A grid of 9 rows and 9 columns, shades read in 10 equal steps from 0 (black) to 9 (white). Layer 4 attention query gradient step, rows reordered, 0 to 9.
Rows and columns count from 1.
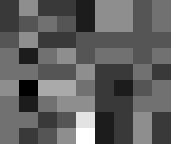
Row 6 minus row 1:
3 -5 4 4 3 -3 -4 0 0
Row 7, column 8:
4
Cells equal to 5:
14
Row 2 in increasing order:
1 2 3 3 3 4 4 5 5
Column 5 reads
1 1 3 3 5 4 5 8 9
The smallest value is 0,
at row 6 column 2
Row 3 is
3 5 2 2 3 3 3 3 3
